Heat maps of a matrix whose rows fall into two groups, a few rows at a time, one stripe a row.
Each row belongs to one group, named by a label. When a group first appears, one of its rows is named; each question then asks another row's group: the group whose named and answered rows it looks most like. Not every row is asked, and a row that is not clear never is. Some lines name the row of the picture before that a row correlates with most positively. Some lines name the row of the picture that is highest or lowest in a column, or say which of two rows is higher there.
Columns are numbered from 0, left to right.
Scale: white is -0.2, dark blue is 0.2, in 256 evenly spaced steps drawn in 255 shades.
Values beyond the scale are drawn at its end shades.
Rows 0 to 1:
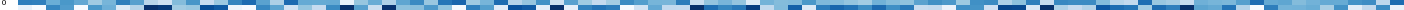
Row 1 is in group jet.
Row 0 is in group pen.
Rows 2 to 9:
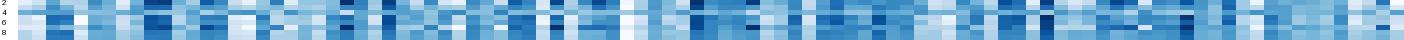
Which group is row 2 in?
jet
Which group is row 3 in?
jet
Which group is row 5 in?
jet
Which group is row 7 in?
jet
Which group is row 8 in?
jet
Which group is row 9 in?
jet
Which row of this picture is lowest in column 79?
4
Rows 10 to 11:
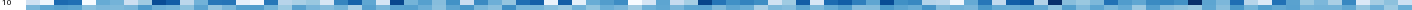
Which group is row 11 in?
pen
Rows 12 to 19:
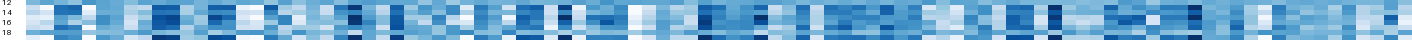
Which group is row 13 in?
jet
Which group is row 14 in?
jet
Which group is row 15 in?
jet
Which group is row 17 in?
jet
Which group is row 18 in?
pen
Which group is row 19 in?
jet
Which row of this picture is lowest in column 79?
18
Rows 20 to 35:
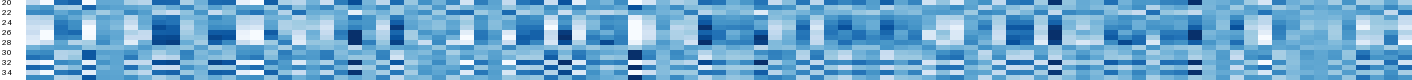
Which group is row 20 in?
jet
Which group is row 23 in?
jet
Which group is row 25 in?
jet
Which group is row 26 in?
jet
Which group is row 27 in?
jet
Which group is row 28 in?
jet
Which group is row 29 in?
pen
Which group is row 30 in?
pen
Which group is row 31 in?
pen
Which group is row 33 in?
pen
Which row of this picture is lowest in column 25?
25
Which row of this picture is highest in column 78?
28
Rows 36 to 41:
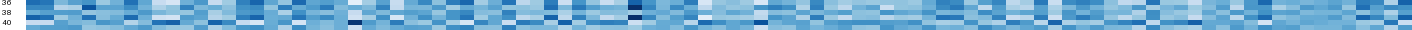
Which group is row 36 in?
pen
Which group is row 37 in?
pen
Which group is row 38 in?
pen
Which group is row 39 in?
pen
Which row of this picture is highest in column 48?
40
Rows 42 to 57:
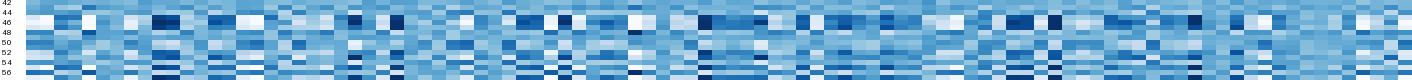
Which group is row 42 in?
pen
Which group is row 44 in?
pen
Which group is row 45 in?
jet
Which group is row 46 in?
jet
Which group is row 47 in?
jet
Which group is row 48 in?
pen
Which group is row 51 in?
pen
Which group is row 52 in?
jet
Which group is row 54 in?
pen
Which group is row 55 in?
jet
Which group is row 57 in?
jet
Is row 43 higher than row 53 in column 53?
Yes
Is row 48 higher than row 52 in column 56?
Yes
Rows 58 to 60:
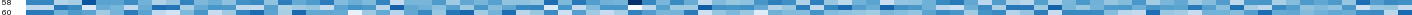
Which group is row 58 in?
pen
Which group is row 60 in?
pen
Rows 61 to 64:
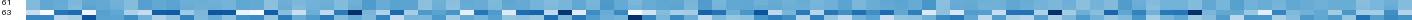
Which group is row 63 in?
jet
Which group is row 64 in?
pen
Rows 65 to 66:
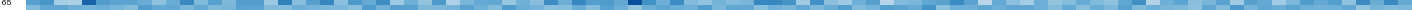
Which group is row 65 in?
pen
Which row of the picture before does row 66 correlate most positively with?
61
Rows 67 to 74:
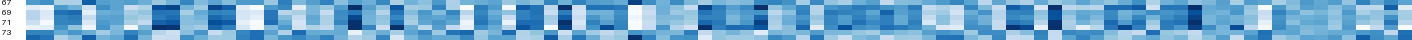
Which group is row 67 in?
pen
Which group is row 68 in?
jet
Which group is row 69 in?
jet
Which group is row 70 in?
jet
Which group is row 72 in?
jet
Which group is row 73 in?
pen
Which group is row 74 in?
pen
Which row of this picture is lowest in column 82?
73
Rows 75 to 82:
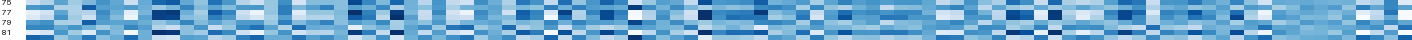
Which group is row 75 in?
jet
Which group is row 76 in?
pen
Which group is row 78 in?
jet
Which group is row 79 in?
pen
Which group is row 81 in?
jet
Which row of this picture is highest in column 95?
82
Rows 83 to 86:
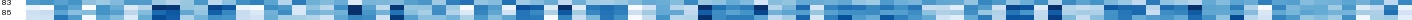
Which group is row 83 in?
pen
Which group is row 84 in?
jet
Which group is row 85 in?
jet
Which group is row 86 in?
jet
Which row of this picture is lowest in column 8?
84
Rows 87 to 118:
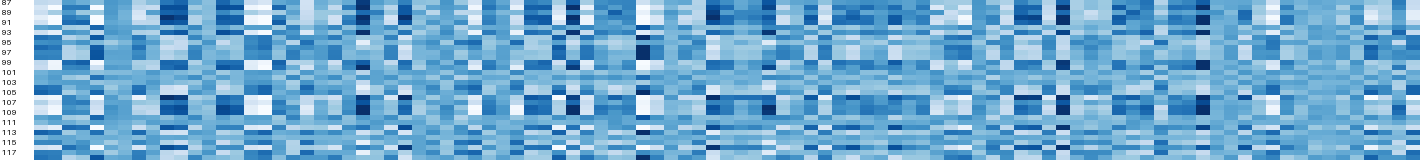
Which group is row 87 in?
jet
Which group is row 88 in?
jet
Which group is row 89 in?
jet
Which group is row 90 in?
jet
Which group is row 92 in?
pen
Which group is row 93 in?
jet
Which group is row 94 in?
pen
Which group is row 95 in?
pen
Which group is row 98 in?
pen
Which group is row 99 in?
jet
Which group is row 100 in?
jet
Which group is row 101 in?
pen
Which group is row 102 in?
pen
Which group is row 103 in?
pen
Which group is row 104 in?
pen
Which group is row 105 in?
pen
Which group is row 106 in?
jet
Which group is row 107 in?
jet
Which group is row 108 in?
jet
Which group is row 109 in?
jet
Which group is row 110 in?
pen
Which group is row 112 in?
jet
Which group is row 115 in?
pen
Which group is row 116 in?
jet
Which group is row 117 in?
pen
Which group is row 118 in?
pen
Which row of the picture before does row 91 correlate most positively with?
84
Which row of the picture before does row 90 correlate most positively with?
84
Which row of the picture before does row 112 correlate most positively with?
86
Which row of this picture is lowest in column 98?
106
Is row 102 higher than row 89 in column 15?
Yes
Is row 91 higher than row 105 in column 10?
Yes
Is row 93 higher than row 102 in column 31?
No
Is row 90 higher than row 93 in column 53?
No
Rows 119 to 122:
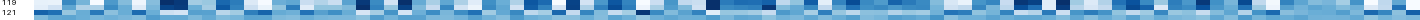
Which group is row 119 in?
jet
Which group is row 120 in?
jet
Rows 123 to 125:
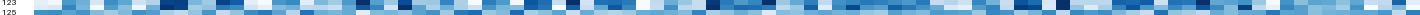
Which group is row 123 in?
jet
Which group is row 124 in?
jet
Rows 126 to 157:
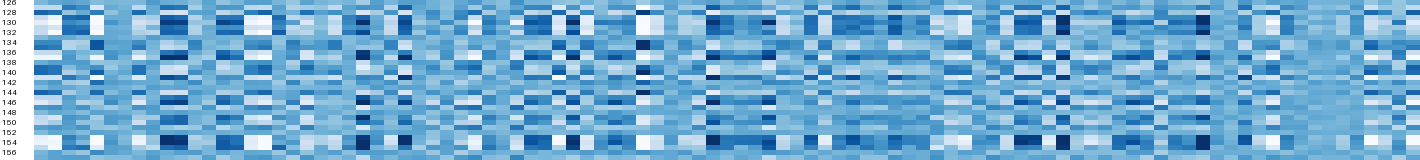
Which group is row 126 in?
pen
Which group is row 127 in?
jet
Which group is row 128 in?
pen
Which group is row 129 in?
jet
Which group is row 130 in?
jet
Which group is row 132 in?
jet
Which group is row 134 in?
pen
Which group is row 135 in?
pen
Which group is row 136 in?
jet
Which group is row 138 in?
pen
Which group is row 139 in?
pen
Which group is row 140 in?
pen
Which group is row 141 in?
jet
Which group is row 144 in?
pen
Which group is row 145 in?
jet
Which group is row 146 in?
jet
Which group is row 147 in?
pen
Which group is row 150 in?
jet
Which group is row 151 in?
pen
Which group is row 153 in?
jet
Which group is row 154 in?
jet
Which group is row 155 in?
jet
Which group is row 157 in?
pen
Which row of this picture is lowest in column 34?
130
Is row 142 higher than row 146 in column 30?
Yes
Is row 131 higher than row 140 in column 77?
Yes
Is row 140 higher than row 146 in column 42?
No
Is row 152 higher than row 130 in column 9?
No
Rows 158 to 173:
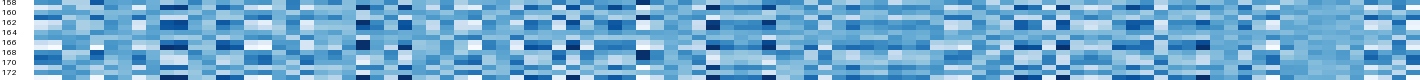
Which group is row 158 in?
pen
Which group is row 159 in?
jet
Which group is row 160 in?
pen
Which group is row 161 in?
pen
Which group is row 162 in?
jet
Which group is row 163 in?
jet
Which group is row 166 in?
jet
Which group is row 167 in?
jet
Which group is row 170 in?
pen
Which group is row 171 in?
jet
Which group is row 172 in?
pen
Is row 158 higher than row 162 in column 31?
Yes
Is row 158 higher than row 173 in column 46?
Yes
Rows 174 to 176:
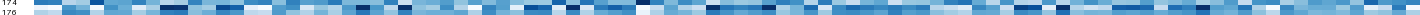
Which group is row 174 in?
pen
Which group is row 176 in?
jet
